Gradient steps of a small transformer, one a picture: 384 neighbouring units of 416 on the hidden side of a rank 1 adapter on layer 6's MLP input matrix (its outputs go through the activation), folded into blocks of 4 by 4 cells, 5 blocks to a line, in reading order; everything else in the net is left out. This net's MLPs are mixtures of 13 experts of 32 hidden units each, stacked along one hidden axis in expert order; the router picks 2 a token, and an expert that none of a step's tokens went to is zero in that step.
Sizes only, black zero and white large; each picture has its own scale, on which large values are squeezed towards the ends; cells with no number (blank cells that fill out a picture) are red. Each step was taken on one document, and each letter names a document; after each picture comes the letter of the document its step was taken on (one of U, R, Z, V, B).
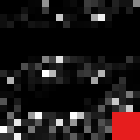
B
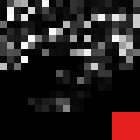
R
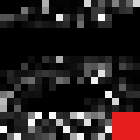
B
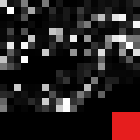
R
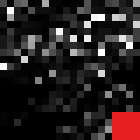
R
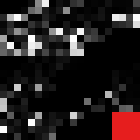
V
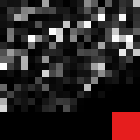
R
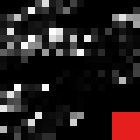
V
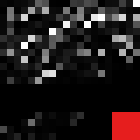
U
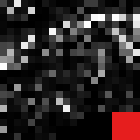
R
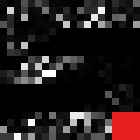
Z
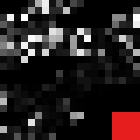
V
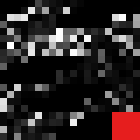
V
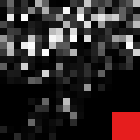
U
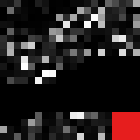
Z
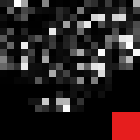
R
